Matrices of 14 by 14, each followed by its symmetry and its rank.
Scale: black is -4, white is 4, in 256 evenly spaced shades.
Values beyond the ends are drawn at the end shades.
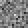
symmetric, full rank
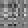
antisymmetric, rank two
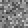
neither, full rank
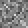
symmetric, full rank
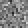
neither, full rank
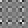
symmetric, rank one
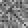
symmetric, full rank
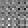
antisymmetric, rank two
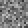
neither, full rank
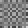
symmetric, rank one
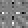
antisymmetric, rank two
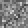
symmetric, full rank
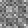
symmetric, rank three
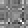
symmetric, rank three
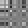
symmetric, rank one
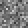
neither, full rank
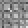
symmetric, rank three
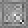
symmetric, rank three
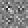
symmetric, rank three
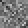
symmetric, full rank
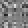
antisymmetric, rank two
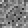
symmetric, full rank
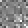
symmetric, rank three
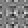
antisymmetric, rank two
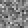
neither, full rank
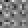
antisymmetric, rank two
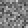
neither, full rank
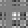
symmetric, rank one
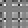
symmetric, rank one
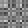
symmetric, rank one
